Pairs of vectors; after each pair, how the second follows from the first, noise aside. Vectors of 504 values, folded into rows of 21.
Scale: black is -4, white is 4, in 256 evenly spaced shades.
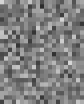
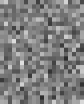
reversed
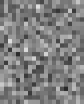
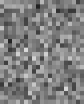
sign-scrambled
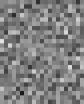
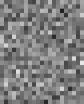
reversed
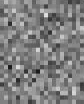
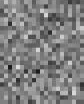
copied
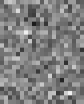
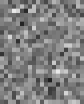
reversed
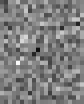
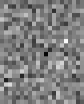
reversed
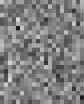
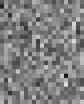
reversed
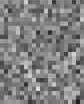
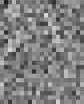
reversed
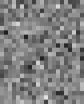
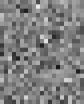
reversed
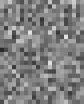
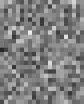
copied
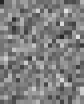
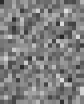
copied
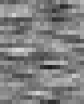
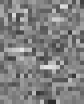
sign-scrambled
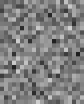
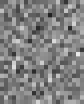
sign-scrambled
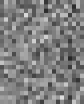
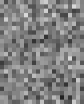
sign-scrambled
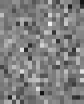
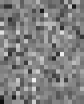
reversed
